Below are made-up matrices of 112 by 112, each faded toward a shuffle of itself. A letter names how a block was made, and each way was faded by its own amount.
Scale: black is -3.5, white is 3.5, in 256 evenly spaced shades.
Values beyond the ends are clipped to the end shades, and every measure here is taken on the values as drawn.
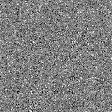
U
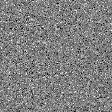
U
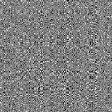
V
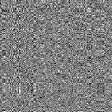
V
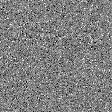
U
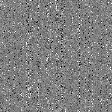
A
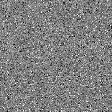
U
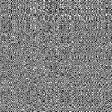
V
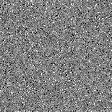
U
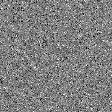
U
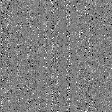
A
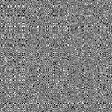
V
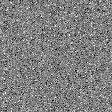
U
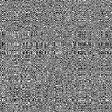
V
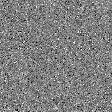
U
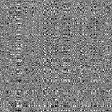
V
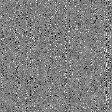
A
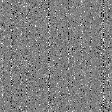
A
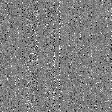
A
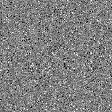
U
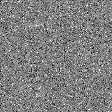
U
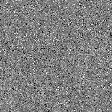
U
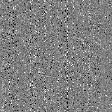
A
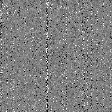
A
